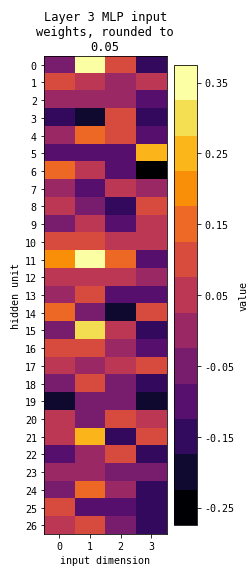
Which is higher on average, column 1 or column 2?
column 1
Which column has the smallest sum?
3
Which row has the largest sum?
11
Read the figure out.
Title: Layer 3 MLP input weights, rounded to 0.05
x-axis: input dimension, ticks 0 1 2 3
y-axis: hidden unit, ticks 0 1 2 3 4 5 6 7 8 9 10 11 12 13 14 15 16 17 18 19 20 21 22 23 24 25 26 (0 at the top)
Colour bar: value, ticks -0.25 -0.15 -0.05 0.05 0.15 0.25 0.35
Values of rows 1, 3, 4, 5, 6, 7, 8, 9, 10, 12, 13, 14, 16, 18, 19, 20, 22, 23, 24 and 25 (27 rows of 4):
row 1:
0.1 0.05 0 0.05
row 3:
-0.15 -0.2 0.1 -0.15
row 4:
0 0.15 0.1 -0.1
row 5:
-0.1 -0.1 -0.1 0.25
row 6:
0.15 0.05 -0.1 -0.25
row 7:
0 -0.1 0.05 0
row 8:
0.05 -0.05 -0.15 0.1
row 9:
-0.05 0.05 -0.1 0.05
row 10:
0.1 0.1 0.05 0.05
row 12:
0.05 0.05 0.05 0
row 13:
0 0.1 -0.1 -0.1
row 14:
0.15 -0.05 -0.2 0.1
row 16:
0.1 0.1 0 -0.1
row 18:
-0.05 0.1 -0.05 -0.15
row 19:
-0.2 -0.05 -0.05 -0.2
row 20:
0.05 -0.05 0.1 0.05
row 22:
-0.1 0 0.1 -0.15
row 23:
0 0 -0.05 -0.05
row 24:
-0.05 0.15 0 -0.15
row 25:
0.1 -0.1 -0.1 -0.15
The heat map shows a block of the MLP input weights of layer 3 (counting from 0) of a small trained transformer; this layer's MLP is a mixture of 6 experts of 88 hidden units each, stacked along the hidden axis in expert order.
